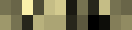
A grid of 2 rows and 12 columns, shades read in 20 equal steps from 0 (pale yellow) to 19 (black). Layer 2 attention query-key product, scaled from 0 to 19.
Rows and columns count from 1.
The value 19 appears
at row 2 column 9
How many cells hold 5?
1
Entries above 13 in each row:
2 4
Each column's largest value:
10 11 16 13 6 6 17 12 19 18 10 11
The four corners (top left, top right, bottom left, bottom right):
10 11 7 8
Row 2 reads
7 10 16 5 6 6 16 12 19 18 9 8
